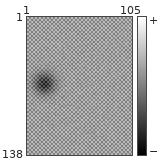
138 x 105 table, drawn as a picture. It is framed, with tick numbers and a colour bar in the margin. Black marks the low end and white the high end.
A single dip lies in the middle left. The middle left is the ninth with the lowest average. A checkerboard runs through the table. On average the colour sits 60% of the way up the scale.
